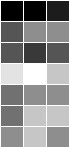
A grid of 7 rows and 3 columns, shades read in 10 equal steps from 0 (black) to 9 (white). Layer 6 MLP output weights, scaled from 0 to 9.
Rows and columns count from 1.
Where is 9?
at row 4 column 2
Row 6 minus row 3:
1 5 4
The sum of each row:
1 13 8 24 14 18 17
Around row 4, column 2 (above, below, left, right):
2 5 8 7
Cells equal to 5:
6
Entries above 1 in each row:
0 3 3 3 3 3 3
